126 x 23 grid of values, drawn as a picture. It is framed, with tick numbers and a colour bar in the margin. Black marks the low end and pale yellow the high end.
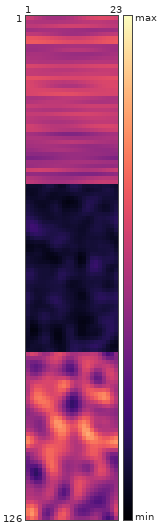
The table splits into 3 rows of 1 panel. Panel 1,1: middling, streaked across. Panel 2,1: very low, blotchy, faint in contrast. Panel 3,1: middling, blotchy, strong in contrast.
